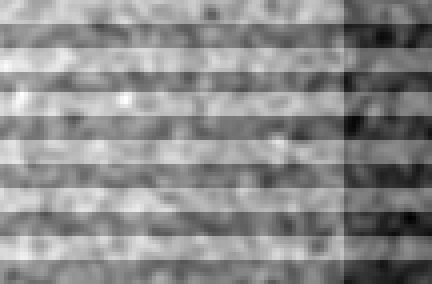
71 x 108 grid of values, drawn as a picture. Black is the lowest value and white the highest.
Values rise toward the left. Stripes running across repeat 6 times from top to bottom. A vertical seam about 80% of the way across splits the table, and the left part is higher. The halves do not mirror each other.
